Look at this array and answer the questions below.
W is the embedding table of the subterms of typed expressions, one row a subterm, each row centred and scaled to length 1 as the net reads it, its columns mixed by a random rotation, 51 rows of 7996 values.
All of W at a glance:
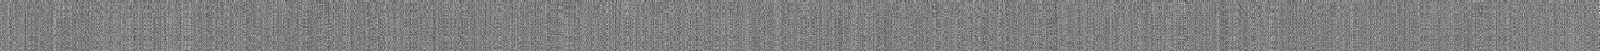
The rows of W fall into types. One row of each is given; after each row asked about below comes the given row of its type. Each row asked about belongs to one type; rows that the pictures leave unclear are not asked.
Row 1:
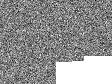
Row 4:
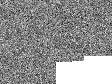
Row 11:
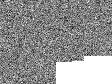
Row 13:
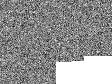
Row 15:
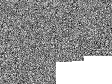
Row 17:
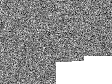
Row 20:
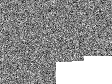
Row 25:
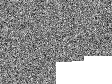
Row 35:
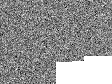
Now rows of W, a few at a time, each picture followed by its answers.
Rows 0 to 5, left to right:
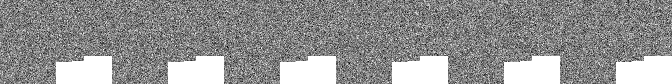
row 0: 1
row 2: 1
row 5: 11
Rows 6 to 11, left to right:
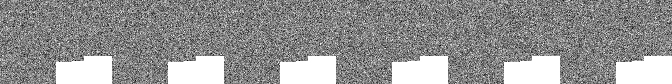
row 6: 13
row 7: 13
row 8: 13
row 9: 17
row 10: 4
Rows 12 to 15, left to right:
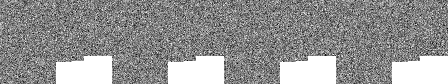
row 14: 20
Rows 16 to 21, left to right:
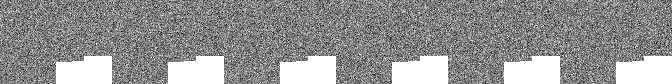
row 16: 13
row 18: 1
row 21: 15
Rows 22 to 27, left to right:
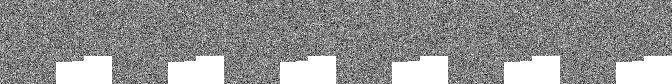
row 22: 20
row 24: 11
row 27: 15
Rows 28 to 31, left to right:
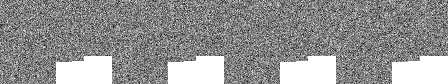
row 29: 25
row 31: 17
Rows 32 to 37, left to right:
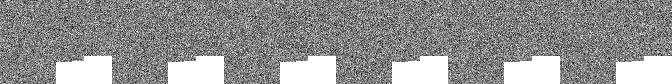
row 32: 11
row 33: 15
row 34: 4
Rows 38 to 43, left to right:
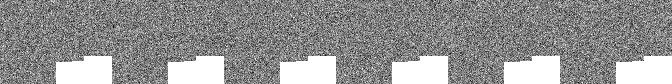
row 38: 20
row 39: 25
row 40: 20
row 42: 15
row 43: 35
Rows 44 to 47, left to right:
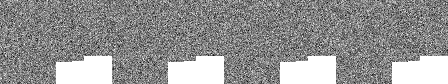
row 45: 20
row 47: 4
